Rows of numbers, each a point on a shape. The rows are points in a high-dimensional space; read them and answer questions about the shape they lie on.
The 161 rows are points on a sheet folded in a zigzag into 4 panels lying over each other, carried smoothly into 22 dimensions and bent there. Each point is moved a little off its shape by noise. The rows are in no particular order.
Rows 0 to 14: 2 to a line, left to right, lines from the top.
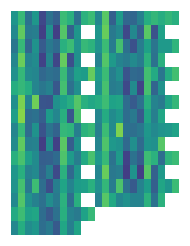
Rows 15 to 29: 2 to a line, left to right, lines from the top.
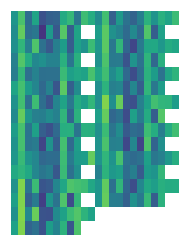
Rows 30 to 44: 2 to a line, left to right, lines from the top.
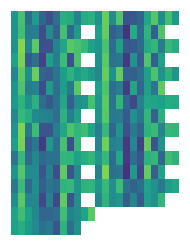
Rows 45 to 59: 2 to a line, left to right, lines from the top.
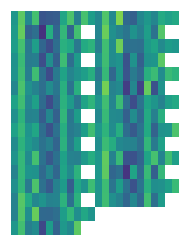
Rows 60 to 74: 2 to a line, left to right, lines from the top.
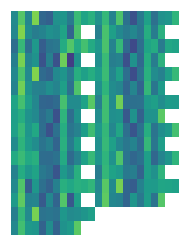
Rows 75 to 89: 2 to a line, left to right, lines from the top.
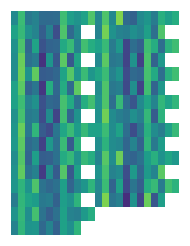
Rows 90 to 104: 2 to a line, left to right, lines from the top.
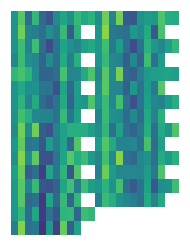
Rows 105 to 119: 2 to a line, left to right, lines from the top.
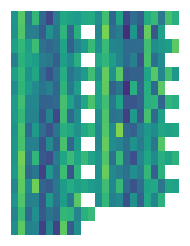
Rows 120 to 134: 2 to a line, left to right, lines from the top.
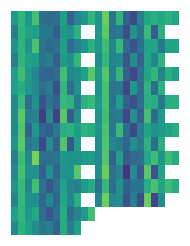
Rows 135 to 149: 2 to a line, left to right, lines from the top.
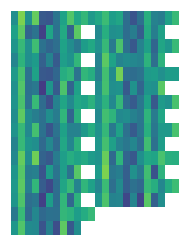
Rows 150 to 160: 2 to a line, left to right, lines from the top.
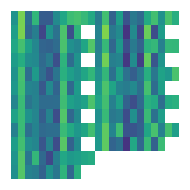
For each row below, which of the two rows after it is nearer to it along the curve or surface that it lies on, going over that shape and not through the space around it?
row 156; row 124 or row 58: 124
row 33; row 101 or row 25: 25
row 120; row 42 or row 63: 63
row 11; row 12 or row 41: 41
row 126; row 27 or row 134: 134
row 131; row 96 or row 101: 96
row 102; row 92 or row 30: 92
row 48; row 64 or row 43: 64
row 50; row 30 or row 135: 30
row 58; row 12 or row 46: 12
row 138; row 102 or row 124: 102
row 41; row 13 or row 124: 124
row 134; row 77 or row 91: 77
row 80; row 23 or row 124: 124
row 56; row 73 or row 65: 73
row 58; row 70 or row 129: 70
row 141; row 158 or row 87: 87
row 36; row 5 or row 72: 72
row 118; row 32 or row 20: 32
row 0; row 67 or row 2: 2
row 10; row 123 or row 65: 65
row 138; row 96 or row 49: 49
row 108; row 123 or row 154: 154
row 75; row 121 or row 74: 121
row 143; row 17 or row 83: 17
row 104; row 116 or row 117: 116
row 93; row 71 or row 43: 71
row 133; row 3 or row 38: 3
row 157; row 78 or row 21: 78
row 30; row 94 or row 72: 72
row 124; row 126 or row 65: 126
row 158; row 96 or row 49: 96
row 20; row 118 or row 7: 7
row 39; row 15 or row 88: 88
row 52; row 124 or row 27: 27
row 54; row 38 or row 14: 14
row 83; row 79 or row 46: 79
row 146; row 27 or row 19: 27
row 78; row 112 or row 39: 39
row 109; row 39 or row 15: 15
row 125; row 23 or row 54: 54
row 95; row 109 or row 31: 31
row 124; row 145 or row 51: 51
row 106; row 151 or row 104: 104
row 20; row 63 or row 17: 17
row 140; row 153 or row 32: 32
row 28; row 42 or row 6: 6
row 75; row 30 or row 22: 30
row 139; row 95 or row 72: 72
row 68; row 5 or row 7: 7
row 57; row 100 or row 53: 53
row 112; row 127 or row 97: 127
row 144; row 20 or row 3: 20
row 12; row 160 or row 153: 160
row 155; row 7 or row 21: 7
